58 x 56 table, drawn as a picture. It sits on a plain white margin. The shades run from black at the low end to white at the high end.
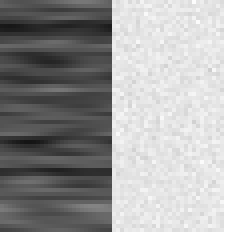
The table splits into one row of 2 panels. Panel 1,1: low, streaked across. Panel 1,2: very high, fine-grained, faint in contrast.
